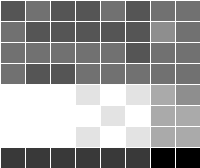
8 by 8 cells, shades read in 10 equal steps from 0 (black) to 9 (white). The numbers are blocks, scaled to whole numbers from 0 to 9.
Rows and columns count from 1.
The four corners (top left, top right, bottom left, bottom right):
3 4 2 0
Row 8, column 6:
2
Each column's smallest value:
2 2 2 2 2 2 0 0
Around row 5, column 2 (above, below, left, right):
3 9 9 9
